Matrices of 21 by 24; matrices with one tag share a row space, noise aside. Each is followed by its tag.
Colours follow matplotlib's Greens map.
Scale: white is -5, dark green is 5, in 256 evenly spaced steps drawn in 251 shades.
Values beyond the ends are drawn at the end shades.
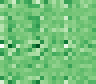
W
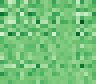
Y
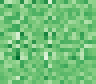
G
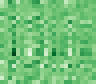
W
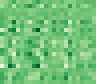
W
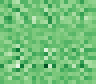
G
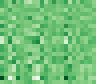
W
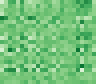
Y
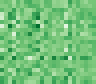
W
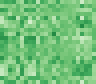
Y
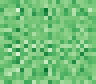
G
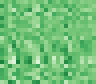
W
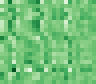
W
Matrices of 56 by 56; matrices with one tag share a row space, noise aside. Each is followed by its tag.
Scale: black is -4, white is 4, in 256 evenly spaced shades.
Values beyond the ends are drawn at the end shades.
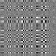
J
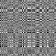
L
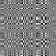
J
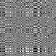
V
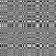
L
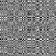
L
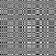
L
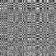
L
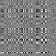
J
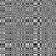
V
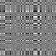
V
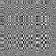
J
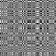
L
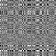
L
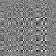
J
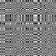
V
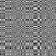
V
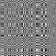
J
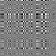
J
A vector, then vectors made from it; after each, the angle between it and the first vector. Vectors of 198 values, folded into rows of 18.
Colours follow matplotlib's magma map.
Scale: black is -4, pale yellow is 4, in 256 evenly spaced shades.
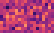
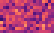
nearly parallel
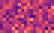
partly opposed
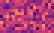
nearly parallel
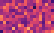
partly opposed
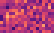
nearly parallel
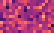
partly aligned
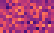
partly aligned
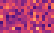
nearly opposite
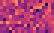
partly aligned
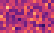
nearly opposite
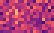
partly aligned
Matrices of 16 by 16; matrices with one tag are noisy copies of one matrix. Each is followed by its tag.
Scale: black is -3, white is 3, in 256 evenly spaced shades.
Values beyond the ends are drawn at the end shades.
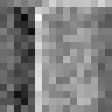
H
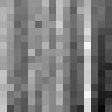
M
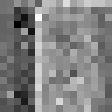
H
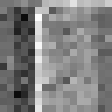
H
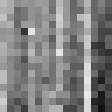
M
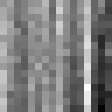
M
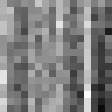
M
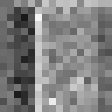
H
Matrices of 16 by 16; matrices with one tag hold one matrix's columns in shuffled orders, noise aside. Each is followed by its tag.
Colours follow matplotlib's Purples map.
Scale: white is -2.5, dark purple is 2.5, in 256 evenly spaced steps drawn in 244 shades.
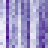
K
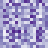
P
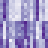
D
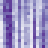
K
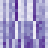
D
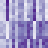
D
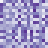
P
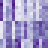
D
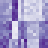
D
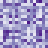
P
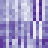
D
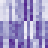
D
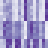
D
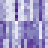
D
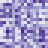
P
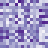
P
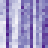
K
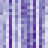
K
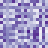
P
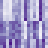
D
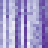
K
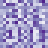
P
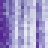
K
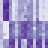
D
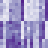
D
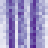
K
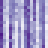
K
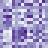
P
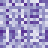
P
